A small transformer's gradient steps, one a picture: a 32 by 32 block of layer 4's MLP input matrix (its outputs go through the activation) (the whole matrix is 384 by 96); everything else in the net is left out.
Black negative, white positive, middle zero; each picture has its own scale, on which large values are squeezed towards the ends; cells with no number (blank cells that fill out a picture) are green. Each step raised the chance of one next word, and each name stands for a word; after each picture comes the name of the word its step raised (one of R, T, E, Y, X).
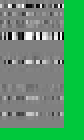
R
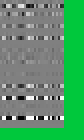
R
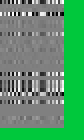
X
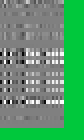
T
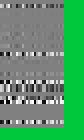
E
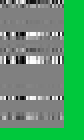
T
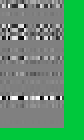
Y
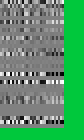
R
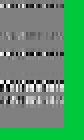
Y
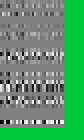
T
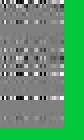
X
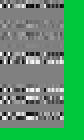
Y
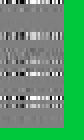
X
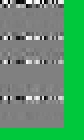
Y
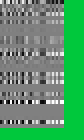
T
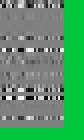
E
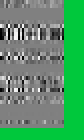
Y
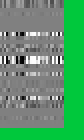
T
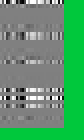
X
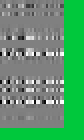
T
